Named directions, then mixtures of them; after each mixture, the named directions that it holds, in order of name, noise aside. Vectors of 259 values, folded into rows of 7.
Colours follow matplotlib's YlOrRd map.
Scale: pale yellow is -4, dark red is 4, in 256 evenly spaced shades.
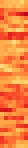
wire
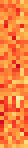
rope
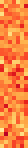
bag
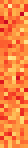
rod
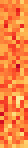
rope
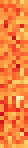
rope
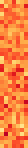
bag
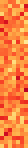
bag, rod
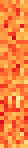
rope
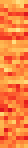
bag, wire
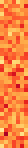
bag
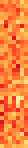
rope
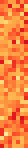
bag, rod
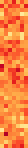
bag, wire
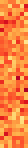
bag, rod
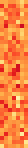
bag, rope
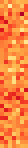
rod, wire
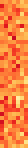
rope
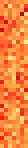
rod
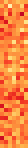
rod, wire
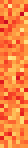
rod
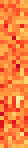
rope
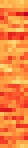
wire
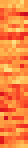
wire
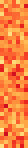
bag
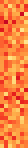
rod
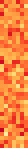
bag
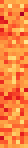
rod, wire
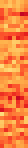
rope, wire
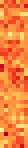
bag, wire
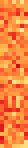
rope, wire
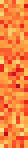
bag
